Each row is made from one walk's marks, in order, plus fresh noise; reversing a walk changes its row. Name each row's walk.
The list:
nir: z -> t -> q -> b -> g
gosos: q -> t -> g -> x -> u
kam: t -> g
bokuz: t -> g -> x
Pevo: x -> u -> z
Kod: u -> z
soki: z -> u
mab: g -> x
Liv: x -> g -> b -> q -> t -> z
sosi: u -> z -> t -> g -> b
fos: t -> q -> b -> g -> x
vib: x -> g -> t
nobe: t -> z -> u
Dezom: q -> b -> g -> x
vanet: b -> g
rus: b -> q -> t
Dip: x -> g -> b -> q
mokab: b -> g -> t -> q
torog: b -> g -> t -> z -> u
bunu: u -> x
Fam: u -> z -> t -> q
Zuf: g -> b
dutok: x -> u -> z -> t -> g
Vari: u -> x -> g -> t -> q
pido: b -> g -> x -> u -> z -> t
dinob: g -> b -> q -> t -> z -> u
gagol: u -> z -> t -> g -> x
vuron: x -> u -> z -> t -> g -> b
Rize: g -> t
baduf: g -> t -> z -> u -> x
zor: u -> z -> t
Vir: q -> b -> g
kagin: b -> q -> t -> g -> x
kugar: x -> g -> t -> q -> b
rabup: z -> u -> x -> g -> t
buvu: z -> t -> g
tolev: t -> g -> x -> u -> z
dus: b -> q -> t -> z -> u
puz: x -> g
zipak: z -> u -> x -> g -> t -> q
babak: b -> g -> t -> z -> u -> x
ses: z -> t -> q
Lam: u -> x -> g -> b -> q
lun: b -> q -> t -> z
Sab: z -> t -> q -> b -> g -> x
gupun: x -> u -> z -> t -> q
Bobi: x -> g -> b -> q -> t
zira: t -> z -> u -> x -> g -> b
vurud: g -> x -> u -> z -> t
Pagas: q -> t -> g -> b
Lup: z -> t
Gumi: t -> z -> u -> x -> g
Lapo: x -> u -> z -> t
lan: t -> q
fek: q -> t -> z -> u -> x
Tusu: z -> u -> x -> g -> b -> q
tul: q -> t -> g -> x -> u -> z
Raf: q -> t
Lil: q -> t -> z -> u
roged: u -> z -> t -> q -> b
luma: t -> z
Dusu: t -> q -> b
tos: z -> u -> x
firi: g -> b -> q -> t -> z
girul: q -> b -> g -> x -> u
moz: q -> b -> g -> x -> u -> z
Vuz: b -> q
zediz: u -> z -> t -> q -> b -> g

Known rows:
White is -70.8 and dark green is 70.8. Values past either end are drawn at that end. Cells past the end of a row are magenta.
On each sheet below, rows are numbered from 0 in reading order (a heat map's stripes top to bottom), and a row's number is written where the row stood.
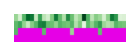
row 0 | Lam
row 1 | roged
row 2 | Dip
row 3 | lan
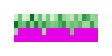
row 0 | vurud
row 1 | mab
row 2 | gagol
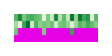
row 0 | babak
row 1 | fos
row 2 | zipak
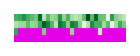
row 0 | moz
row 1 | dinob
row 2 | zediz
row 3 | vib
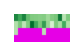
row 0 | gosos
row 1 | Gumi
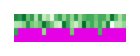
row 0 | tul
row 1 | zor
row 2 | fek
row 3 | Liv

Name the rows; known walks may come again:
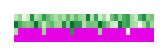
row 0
Rize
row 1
rabup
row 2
firi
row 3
zor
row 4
puz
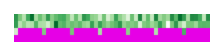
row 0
dutok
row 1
fek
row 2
gagol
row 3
mab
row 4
fos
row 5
nir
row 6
Tusu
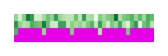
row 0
lan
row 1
nobe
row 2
bokuz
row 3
Gumi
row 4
Sab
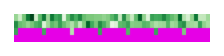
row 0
Fam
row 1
zipak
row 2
gosos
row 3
Kod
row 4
sosi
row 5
moz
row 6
Dusu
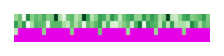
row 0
Bobi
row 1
vuron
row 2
Dip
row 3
Pevo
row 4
pido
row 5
kugar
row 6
kagin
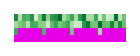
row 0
ses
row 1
mokab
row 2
Pagas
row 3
vurud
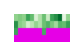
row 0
luma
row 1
Vari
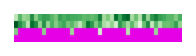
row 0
dinob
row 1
dus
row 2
Lil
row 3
vanet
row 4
buvu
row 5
torog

